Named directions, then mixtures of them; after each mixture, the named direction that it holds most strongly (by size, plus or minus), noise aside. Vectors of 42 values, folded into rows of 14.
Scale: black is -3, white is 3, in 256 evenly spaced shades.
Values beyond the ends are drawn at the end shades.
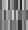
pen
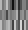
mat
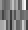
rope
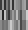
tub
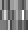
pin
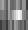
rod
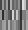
tub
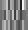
pen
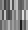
tub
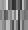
mat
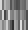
tub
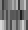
rope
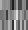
mat
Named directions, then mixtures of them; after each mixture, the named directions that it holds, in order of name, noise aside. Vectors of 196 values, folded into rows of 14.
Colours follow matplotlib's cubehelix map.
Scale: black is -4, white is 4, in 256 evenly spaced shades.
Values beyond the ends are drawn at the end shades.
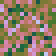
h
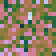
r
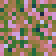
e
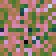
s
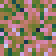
e, h, s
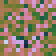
e, r, s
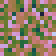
e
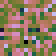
e, s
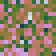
r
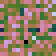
e, r, s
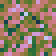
h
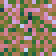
h, r, s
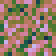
h, s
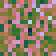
e, r, s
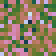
e, r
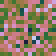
s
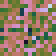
s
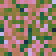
h, s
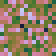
r, s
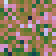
e, r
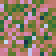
h, r, s
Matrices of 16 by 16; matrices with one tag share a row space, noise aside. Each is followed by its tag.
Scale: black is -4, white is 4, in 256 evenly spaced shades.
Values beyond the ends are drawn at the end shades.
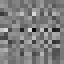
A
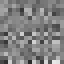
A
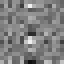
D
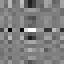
D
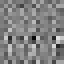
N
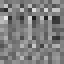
A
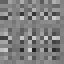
A
